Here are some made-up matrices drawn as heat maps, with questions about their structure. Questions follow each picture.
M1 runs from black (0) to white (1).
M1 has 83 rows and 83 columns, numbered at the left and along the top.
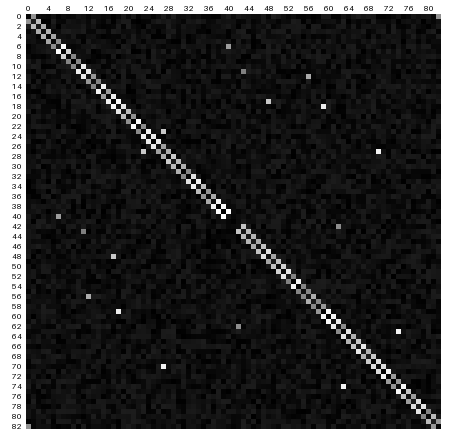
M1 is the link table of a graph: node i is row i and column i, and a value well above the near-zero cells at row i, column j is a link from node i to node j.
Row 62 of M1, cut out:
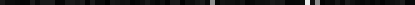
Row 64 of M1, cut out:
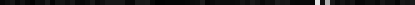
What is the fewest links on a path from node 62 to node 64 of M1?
2
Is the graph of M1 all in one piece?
no
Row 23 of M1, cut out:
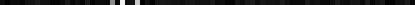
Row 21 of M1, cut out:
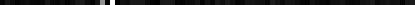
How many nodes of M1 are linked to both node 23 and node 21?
1
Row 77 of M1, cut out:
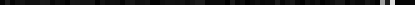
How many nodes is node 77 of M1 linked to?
2
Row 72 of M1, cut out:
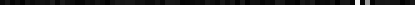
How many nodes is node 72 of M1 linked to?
2
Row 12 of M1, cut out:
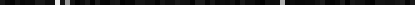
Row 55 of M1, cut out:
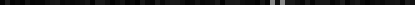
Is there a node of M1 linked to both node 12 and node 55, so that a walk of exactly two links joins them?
yes
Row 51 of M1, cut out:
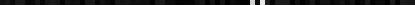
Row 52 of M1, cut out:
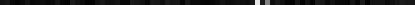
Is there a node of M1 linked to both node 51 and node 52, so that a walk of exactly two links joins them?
no
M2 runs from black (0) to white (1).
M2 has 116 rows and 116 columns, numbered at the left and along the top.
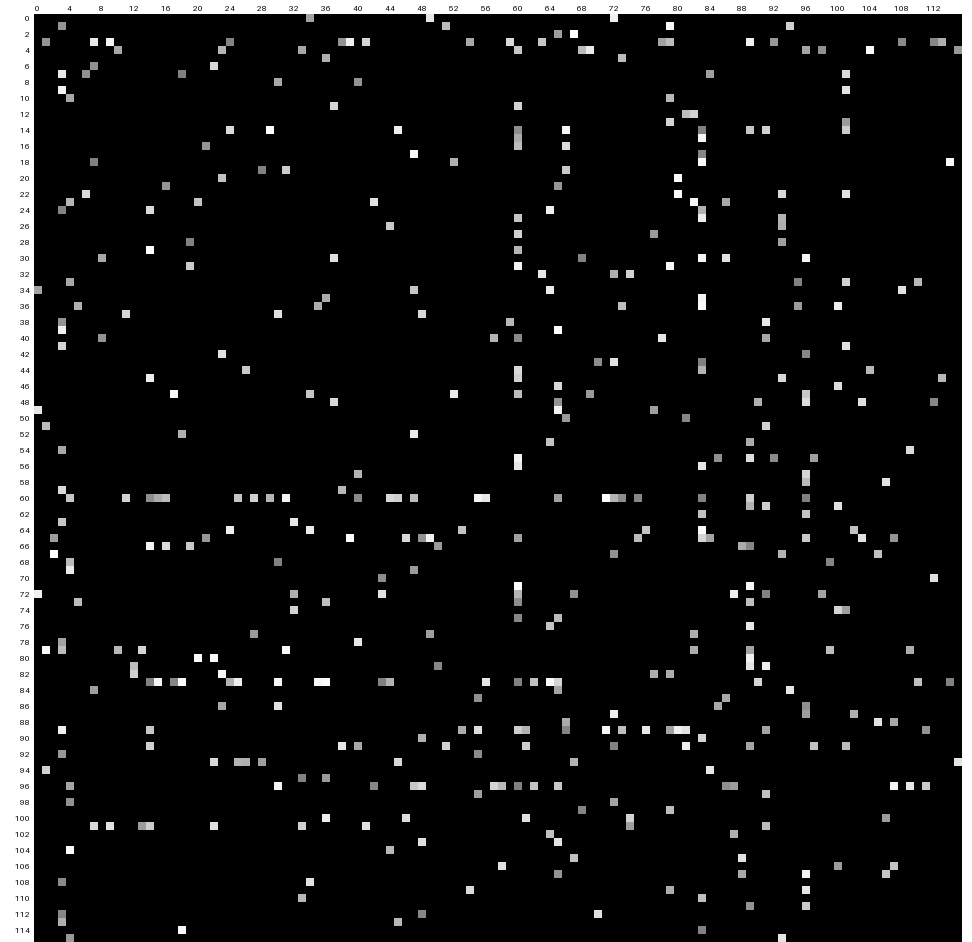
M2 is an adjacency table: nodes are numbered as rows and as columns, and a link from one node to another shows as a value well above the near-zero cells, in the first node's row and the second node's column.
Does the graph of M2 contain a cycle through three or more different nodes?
yes
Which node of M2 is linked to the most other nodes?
node 60
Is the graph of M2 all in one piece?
yes
